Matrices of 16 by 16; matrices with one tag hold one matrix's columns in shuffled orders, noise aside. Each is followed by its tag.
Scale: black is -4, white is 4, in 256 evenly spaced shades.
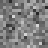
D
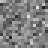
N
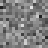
N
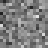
D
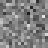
D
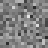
N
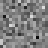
N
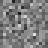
D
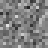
D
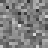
D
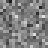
D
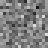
D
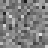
D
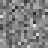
D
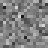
N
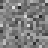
N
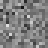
D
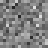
N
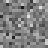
N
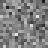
D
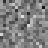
D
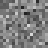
D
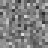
D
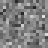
D
